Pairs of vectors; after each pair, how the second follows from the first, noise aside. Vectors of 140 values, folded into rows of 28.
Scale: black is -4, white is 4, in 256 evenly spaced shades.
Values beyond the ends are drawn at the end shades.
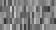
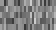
wrapped around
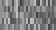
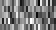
scaled up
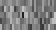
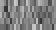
shuffled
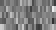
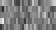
reversed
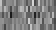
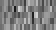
shuffled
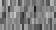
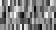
scaled up
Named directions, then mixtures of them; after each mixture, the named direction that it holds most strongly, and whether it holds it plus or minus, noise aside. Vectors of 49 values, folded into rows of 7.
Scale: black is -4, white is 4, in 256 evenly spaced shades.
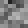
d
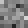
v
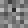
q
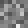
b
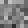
v, plus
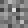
q, minus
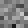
v, plus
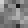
v, plus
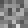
b, plus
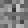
q, plus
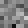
v, plus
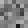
b, minus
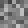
b, plus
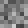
d, plus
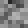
d, plus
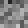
d, plus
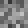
d, plus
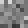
v, plus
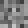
d, plus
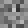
q, minus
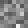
b, plus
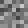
q, minus
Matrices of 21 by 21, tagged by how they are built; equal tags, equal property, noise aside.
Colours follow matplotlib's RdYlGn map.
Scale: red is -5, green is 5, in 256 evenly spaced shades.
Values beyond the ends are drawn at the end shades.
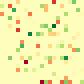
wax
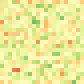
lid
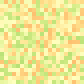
lid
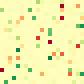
wax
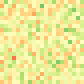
lid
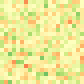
lid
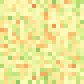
lid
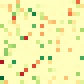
wax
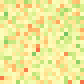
lid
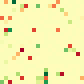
wax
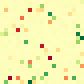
wax
